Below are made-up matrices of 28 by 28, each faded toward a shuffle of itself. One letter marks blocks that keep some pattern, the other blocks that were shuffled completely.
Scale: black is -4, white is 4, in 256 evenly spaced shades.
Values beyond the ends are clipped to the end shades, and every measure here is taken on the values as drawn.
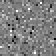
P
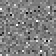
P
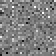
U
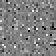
U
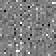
U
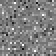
U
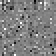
U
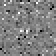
U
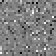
U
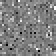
U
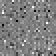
U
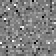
P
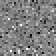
P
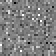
P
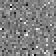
U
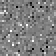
P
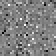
U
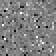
P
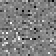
U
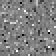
P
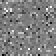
U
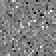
P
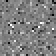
U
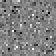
P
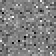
P
